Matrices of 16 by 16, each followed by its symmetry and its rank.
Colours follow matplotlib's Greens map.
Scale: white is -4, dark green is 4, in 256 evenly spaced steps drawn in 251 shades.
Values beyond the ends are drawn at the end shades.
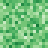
antisymmetric, full rank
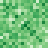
symmetric, full rank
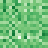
neither, rank three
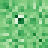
symmetric, rank three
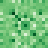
symmetric, rank three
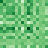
symmetric, rank three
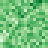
antisymmetric, full rank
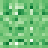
neither, rank two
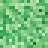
antisymmetric, full rank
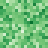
antisymmetric, full rank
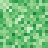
symmetric, full rank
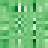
neither, rank two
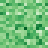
neither, rank three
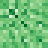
symmetric, rank three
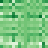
neither, rank two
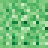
neither, rank three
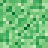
symmetric, full rank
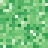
symmetric, full rank
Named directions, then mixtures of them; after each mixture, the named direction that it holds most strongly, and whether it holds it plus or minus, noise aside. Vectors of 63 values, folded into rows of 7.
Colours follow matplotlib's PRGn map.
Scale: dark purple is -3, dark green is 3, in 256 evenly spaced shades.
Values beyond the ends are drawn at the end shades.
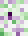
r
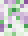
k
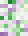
r, minus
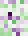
r, plus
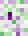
r, plus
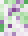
k, minus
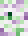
r, minus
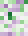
r, minus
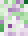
k, minus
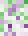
k, minus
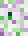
r, minus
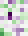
r, plus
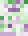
k, minus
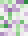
r, minus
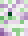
r, minus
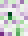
r, minus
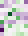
k, plus
